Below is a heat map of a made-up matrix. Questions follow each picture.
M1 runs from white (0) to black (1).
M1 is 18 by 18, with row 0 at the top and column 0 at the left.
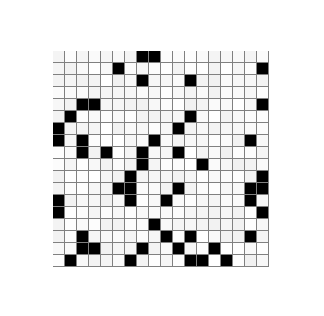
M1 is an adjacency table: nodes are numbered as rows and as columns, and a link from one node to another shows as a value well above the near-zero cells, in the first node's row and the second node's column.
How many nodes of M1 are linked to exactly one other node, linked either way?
0
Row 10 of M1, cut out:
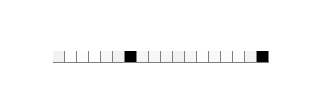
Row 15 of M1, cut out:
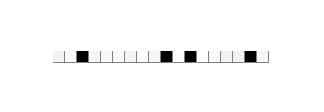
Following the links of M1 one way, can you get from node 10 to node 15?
no
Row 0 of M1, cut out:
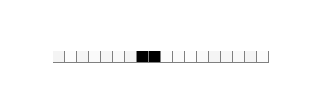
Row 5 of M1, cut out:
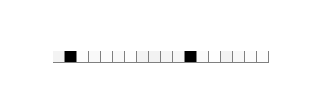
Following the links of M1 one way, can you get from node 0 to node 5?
yes
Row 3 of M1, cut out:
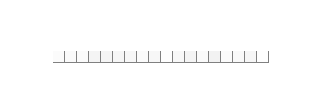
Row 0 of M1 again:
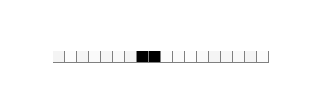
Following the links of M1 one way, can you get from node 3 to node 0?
no
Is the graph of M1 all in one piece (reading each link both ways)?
yes
